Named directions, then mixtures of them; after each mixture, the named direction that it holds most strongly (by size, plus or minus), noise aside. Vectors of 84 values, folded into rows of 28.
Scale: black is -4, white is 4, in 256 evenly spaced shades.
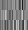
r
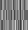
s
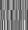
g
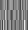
g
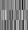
r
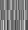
g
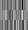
r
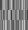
g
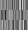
r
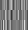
g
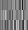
r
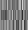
r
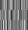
g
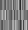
s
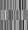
r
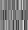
r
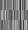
s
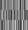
s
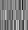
r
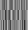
g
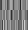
g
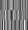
g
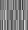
r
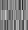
r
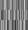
s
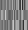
r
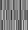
s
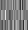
r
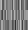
s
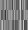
s
